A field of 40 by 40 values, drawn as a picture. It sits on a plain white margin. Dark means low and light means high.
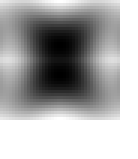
Lone odd cells: none. Slope: none. Stripes: none. Calmest part: centre. Ninth with the lowest average: centre. Mirror symmetry: left to right and top to bottom.
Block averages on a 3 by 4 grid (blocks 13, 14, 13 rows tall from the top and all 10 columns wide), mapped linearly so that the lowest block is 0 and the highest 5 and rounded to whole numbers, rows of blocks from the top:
5 3 3 5
5 0 0 5
5 3 3 5
